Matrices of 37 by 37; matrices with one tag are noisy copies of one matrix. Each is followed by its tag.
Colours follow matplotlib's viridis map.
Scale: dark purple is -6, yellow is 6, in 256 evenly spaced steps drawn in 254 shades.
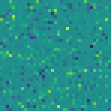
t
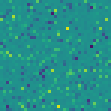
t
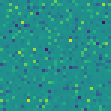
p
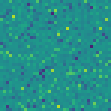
t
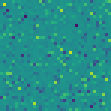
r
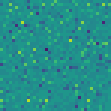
p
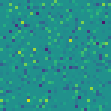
p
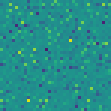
p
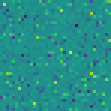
r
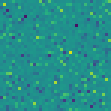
r
